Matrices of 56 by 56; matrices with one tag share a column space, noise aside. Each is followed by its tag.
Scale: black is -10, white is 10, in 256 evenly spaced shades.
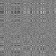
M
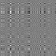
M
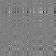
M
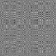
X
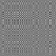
X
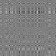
M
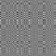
X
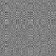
X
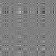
M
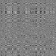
M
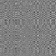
X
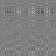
M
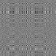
M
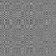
X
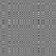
X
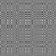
X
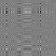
M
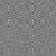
X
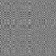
X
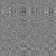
M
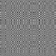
X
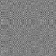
X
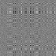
M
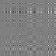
M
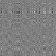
M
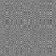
X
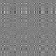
M
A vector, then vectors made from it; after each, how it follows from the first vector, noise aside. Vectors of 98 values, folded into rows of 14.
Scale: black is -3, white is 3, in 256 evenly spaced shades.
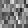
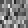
reversed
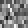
reversed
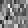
reversed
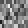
reversed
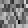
negated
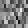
negated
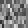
reversed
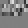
partly zeroed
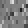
partly zeroed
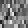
reversed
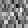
negated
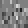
partly zeroed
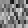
negated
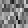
negated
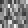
reversed
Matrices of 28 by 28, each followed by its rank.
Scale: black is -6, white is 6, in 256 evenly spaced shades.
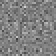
five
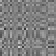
two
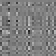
two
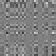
two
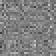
five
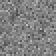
full rank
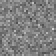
full rank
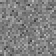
full rank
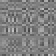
two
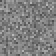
full rank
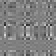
two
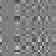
two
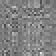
five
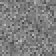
full rank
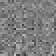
five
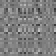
two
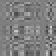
two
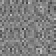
five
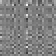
two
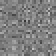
five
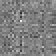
five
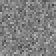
full rank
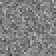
full rank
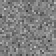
full rank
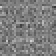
five
